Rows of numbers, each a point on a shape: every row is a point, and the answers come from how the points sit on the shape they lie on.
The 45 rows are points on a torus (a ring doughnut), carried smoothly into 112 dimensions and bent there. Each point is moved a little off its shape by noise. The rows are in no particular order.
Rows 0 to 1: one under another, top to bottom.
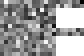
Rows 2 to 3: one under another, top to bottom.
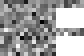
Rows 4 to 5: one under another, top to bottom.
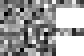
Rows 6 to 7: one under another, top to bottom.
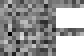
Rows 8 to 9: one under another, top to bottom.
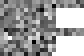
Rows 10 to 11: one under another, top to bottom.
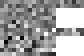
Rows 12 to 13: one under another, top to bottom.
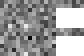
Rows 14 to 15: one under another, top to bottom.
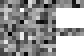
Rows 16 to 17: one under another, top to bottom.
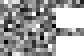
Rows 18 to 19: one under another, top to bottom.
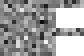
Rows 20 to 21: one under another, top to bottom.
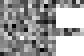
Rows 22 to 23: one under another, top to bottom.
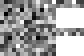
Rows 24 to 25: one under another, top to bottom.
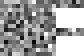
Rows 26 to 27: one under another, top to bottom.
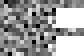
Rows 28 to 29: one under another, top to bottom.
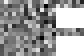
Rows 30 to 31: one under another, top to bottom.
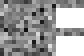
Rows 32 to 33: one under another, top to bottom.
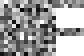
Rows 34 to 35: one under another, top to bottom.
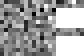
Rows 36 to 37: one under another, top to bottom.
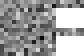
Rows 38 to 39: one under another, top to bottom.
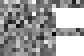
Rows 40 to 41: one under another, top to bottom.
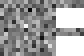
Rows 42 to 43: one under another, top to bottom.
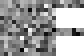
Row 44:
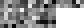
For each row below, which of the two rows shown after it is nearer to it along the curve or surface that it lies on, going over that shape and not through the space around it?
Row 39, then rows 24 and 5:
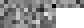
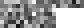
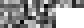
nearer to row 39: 24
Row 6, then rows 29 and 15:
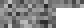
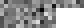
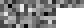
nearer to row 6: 15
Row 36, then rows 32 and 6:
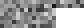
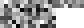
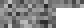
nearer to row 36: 32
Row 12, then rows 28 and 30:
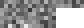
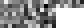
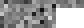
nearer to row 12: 28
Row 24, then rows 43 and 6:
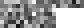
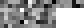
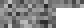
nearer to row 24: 43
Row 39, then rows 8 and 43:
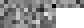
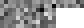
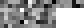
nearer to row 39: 8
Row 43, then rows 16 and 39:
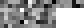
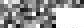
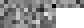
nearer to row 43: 16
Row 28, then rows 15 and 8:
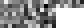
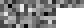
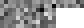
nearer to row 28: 15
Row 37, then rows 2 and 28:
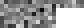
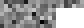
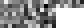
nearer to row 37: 2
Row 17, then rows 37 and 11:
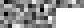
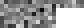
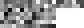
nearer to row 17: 11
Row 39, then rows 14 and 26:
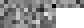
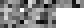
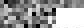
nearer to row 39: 26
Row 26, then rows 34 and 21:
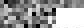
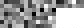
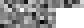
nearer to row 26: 21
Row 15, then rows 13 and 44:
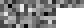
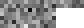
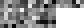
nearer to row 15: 44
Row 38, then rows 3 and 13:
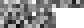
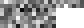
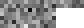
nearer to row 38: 13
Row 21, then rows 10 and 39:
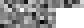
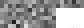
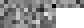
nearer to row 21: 10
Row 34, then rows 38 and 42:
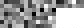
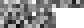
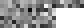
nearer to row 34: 42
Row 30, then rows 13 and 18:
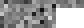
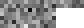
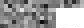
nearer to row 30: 18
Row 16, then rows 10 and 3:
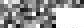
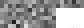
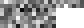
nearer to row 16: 3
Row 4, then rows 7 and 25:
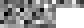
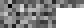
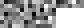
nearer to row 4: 25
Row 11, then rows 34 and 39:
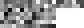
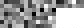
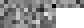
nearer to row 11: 34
